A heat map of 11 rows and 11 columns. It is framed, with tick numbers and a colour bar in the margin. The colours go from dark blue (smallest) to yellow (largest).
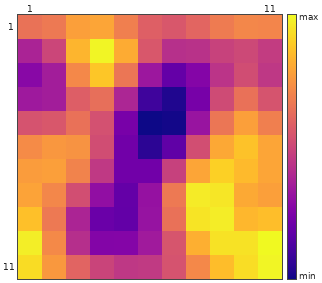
The ninth with the highest average is the bottom right. There are no lone odd cells. The ninth with the lowest average is the centre. The bottom right is the calmest part. There are no regular stripes.
